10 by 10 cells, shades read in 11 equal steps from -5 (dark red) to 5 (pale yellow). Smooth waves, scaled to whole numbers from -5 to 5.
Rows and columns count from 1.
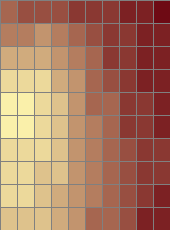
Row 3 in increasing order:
-4 -4 -3 -3 -1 0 1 2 2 2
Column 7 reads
-3 -3 -3 -2 -1 -1 -1 -1 -1 -1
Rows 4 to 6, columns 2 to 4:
4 4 2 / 5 4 3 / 5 4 3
